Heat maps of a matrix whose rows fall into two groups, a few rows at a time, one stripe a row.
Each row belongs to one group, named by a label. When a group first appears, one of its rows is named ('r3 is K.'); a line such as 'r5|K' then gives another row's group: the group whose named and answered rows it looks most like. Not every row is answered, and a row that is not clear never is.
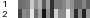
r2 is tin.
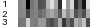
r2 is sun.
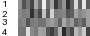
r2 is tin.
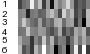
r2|sun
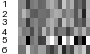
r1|sun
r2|tin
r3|sun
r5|sun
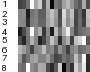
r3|sun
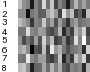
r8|tin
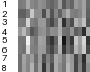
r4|tin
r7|tin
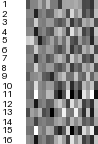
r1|tin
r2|sun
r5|tin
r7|sun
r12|sun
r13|tin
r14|sun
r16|sun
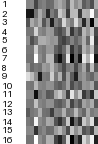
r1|sun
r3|tin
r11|sun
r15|sun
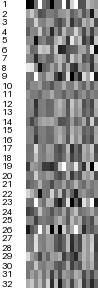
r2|tin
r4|tin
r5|sun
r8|tin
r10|tin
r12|sun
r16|sun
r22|tin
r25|sun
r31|tin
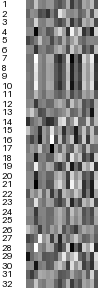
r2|tin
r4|sun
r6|sun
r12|sun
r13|tin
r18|sun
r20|sun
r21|sun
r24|sun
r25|sun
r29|tin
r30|sun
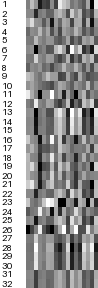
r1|tin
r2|sun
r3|tin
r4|tin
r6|sun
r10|tin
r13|sun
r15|sun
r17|tin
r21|tin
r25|sun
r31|sun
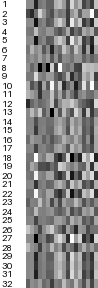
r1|sun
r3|sun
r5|sun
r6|tin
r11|tin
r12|tin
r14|sun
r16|tin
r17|sun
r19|tin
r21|sun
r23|tin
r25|sun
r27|sun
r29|sun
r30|sun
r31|sun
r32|tin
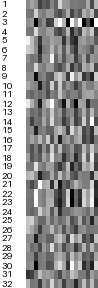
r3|sun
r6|tin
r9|sun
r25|tin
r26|tin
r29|sun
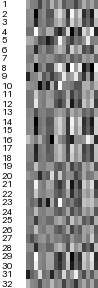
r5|tin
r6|sun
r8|sun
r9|tin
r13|sun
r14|sun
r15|sun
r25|sun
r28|sun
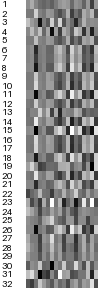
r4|tin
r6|sun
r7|sun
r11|sun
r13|tin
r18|sun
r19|tin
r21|sun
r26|sun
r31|tin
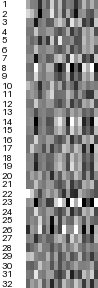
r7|sun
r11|tin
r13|sun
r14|sun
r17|tin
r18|sun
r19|sun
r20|tin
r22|tin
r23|sun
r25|tin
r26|tin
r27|sun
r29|tin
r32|tin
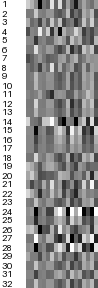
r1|tin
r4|tin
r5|sun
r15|sun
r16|sun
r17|sun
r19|tin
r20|tin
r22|tin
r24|sun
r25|sun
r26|tin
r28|sun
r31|sun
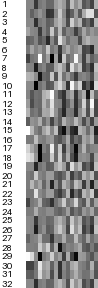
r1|sun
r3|sun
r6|tin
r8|sun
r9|tin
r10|sun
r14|tin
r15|tin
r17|tin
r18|tin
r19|sun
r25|sun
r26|sun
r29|tin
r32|sun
